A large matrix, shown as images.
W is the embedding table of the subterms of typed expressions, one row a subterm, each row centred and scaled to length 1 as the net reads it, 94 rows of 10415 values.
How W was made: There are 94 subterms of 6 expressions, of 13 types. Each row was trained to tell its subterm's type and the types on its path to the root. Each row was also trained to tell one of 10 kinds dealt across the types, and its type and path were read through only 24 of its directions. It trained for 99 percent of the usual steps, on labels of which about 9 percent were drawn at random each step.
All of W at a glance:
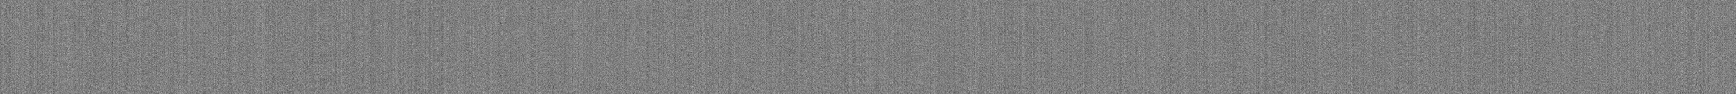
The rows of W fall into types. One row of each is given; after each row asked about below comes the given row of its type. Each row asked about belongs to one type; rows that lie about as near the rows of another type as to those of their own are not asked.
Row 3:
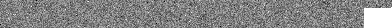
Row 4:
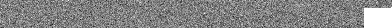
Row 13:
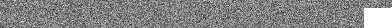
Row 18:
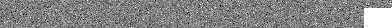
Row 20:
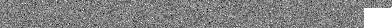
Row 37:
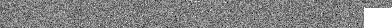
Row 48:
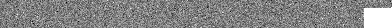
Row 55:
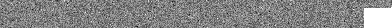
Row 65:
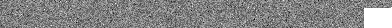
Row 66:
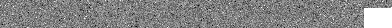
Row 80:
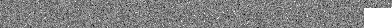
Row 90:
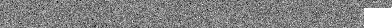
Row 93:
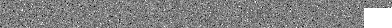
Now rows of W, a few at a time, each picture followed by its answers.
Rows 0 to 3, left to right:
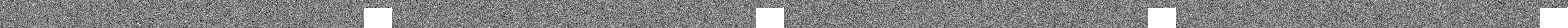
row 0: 55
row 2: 13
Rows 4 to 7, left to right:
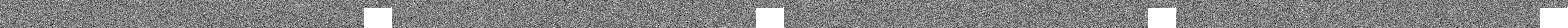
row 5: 18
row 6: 48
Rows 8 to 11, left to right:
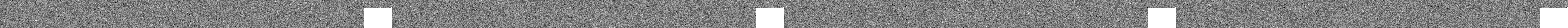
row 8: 48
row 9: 13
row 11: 48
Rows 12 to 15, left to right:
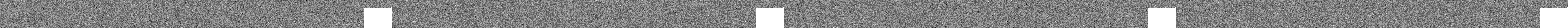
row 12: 90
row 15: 48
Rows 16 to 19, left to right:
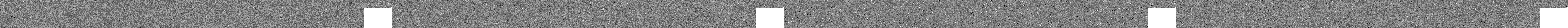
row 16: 55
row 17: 4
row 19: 37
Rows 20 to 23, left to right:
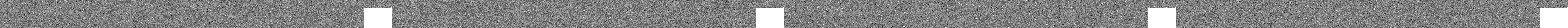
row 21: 13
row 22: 20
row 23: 90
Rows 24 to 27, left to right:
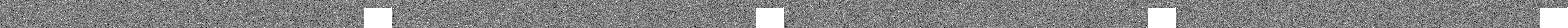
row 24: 20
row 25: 90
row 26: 55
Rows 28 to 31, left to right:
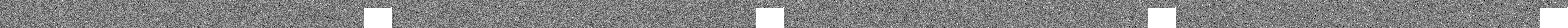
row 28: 65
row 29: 48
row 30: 3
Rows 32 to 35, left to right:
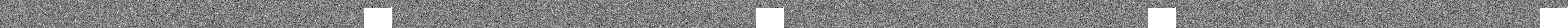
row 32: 4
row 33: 4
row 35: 3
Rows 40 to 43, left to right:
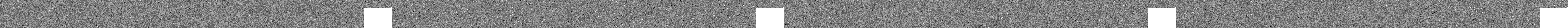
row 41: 90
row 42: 4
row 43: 13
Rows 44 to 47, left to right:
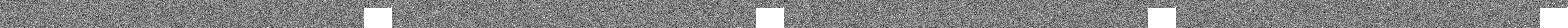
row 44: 18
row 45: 3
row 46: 13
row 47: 4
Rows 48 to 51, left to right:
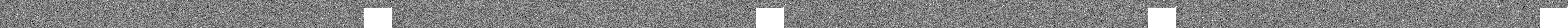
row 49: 65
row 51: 65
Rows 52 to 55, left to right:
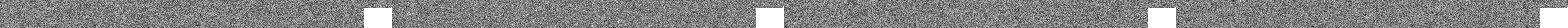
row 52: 48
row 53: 65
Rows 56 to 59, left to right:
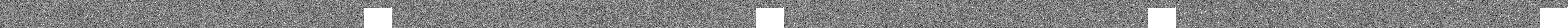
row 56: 13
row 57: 66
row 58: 90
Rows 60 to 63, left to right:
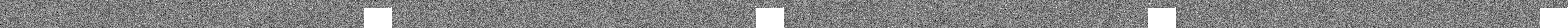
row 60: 55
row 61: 13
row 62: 37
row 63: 48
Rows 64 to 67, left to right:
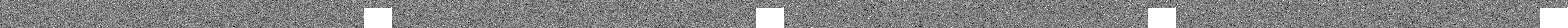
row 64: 18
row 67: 18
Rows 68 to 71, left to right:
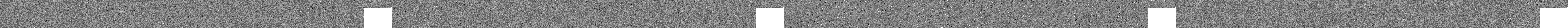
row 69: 65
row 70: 20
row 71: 37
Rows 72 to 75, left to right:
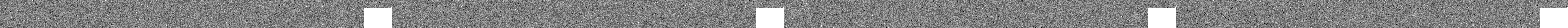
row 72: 65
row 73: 18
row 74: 4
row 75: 55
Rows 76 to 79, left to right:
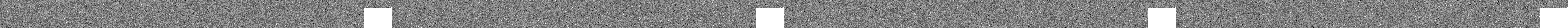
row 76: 3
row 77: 65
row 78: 55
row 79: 13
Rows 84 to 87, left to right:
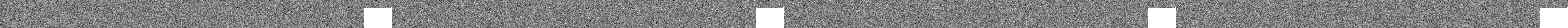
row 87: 18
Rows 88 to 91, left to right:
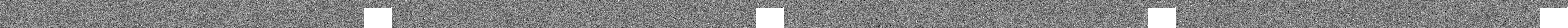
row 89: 48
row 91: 4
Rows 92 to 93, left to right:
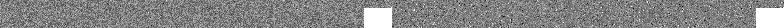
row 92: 4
